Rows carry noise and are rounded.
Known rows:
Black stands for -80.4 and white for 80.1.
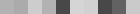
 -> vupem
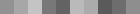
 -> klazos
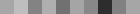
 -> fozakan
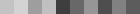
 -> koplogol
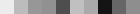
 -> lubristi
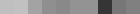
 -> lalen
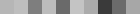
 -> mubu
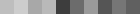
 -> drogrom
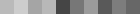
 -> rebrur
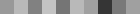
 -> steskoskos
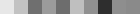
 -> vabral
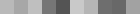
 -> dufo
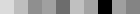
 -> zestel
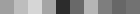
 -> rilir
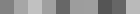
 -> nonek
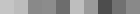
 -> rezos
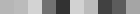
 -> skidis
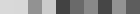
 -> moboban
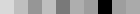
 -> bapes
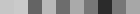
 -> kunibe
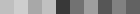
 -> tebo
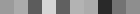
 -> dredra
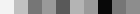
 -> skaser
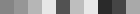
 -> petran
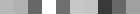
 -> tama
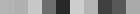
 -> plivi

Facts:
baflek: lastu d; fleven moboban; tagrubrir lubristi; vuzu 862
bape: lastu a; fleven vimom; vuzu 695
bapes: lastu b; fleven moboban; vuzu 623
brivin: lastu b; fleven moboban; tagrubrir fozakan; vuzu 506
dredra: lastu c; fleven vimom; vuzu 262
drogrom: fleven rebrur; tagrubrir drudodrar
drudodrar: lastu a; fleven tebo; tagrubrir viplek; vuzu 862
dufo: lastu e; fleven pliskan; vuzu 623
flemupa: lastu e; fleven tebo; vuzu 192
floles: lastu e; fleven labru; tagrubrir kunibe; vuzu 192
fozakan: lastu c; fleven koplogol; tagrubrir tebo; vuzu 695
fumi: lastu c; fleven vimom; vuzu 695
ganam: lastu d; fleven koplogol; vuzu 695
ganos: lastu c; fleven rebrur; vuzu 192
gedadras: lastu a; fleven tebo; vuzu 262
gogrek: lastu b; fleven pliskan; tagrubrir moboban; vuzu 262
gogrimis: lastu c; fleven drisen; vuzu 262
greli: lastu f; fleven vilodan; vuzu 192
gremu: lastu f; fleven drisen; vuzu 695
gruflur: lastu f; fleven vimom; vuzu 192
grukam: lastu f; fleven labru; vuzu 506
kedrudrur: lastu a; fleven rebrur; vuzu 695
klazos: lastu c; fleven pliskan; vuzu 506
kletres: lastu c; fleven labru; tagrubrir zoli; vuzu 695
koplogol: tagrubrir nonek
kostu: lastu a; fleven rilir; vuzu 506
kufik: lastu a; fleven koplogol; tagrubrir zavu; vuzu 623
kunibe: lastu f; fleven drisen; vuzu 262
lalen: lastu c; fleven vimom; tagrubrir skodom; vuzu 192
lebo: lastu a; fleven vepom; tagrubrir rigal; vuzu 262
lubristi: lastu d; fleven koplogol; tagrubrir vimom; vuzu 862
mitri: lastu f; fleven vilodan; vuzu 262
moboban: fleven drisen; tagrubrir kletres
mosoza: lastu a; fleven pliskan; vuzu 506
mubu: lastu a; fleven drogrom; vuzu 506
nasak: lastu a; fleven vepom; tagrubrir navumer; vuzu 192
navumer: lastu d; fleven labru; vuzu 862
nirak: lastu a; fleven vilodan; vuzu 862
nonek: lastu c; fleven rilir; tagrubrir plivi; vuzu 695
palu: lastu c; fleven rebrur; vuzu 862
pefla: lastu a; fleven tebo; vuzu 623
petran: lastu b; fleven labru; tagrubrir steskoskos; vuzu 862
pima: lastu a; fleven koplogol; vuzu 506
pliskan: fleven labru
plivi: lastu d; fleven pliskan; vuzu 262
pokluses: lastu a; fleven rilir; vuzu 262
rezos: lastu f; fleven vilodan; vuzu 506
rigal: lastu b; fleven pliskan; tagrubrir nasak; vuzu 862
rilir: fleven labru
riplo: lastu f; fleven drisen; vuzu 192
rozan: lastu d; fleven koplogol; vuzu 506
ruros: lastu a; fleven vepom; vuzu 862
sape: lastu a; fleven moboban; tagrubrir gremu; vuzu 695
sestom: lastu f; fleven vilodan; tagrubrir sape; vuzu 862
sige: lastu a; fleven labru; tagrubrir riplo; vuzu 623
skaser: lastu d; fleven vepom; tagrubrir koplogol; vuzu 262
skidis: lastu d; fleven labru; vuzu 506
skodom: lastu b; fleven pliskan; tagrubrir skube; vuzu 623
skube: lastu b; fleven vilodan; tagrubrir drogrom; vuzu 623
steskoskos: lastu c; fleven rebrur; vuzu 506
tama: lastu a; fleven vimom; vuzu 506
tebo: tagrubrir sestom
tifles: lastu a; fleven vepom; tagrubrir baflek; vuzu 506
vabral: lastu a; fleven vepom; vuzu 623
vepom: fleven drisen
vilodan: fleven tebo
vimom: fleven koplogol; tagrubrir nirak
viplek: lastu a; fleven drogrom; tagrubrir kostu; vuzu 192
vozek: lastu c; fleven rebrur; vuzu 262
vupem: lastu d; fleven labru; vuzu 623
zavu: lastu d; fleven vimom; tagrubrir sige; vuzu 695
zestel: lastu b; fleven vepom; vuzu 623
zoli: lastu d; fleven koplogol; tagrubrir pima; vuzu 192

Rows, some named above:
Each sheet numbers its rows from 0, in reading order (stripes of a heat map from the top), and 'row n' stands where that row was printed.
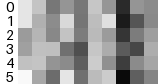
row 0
vabral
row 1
zoli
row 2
steskoskos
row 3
floles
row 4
pefla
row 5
baflek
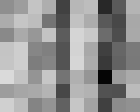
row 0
gogrek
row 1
floles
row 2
grukam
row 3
flemupa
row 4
flemupa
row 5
bapes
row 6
pokluses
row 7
kufik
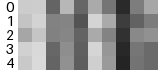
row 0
kunibe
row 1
flemupa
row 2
fumi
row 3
nasak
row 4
nasak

